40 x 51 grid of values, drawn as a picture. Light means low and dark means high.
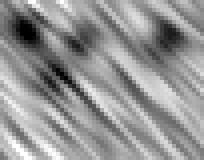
Grain: diagonal, down to the right. Lone odd cells: none. Bumps: four. Ninth with the highest average: top left. Mirror symmetry: none. Ninth with the lowest average: bottom left.
